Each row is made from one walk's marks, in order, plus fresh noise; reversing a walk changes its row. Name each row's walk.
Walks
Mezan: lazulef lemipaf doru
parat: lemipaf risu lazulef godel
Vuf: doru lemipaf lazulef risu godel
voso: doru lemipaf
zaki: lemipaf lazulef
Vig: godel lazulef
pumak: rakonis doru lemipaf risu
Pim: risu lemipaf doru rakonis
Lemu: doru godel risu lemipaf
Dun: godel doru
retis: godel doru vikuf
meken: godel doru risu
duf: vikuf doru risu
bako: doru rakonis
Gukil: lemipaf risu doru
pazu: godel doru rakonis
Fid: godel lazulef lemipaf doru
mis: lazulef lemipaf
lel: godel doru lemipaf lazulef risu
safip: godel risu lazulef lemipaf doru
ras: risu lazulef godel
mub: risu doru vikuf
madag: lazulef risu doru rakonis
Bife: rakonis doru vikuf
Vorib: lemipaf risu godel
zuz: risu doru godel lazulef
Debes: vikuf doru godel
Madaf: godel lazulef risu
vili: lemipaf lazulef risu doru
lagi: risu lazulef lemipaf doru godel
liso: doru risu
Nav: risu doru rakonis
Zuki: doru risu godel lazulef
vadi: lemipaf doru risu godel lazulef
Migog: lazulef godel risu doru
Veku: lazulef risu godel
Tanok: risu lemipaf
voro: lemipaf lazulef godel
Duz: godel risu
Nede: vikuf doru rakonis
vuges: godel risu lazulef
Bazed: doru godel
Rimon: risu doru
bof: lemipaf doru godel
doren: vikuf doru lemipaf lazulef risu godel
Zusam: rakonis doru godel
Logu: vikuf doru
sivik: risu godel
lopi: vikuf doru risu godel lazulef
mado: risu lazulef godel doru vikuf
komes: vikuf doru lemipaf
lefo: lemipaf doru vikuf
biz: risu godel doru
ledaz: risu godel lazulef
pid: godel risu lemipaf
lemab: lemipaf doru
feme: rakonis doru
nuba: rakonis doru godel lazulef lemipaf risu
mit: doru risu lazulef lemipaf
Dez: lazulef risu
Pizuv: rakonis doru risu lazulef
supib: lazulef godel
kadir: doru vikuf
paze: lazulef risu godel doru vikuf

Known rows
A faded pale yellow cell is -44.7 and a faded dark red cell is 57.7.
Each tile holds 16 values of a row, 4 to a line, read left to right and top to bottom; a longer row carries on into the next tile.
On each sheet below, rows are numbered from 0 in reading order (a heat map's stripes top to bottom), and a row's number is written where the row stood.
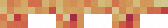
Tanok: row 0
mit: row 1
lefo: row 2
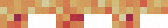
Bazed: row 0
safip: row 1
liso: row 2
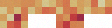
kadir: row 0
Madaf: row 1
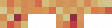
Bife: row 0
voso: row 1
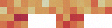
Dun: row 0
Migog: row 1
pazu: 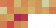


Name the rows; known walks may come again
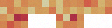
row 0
meken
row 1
Nav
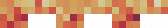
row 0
supib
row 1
Lemu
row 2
Vig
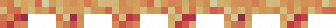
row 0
Madaf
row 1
mit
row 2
mado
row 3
Debes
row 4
bako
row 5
lopi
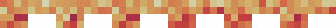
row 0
Dun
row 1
kadir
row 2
retis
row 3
zaki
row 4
Veku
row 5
bof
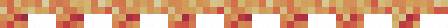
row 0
Duz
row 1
Fid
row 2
pazu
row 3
vadi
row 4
vuges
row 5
safip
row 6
madag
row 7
komes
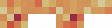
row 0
Bife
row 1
Bazed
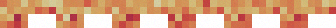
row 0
lemab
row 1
Rimon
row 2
lel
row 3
Dez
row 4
Tanok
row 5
Vorib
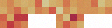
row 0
Migog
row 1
Zusam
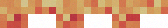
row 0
vili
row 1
lagi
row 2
ledaz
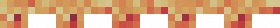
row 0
liso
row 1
voso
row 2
parat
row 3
Zuki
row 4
lefo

